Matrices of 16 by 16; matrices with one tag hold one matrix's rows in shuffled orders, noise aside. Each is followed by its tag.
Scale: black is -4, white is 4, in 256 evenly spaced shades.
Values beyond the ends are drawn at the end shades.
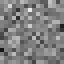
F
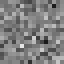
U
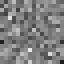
F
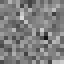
U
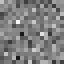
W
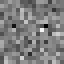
U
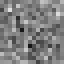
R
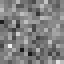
R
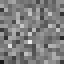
F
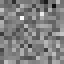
U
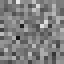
W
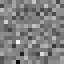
W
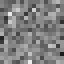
F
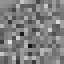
R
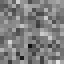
R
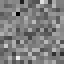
W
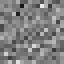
W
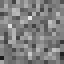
F
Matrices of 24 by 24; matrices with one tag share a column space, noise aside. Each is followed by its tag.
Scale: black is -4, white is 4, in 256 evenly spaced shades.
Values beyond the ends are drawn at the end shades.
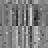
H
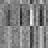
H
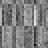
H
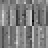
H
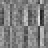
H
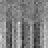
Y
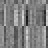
H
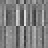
H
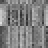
H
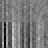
Y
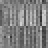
H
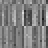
H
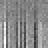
Y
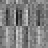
H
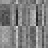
H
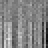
Y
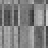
H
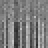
Y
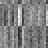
H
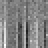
Y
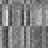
H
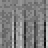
Y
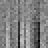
Y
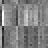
H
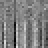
Y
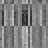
H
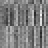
H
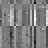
H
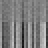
Y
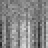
Y
